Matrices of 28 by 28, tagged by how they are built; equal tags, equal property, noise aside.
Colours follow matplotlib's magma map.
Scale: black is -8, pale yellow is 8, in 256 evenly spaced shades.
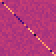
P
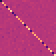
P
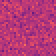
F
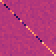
P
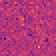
F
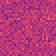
F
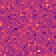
F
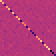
P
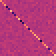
P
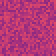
F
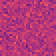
F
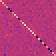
P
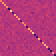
P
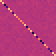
P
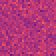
F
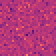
F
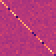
P
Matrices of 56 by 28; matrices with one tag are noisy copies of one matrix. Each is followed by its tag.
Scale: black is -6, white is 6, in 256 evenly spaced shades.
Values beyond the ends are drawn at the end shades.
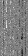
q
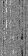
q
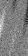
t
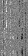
q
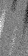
t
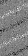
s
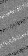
s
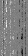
q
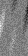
t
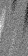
t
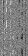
q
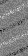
s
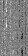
q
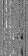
q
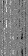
q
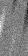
t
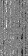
q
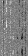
q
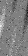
t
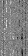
q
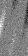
t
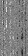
q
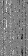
q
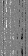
q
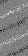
s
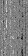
q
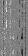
q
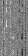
q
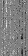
q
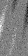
t
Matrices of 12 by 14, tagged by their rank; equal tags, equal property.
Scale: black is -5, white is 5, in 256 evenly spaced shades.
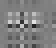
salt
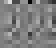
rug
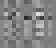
rug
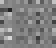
rug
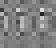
rug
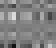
salt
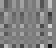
salt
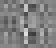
rug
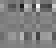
salt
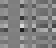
salt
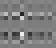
salt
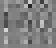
rug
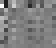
rug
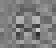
rug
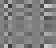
salt
